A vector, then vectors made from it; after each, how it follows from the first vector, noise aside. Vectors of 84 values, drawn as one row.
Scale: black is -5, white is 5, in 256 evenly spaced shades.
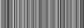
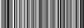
scaled up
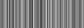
wrapped around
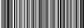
scaled up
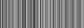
wrapped around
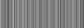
shrunk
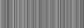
shrunk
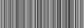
wrapped around
